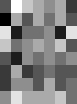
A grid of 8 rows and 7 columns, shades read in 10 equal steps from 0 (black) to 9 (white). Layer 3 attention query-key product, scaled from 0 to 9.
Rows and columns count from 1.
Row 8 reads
5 8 6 6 6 7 4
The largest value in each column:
8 9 7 6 6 7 8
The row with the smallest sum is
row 6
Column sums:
30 40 37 38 40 37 32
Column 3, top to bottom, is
7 3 4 5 5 2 5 6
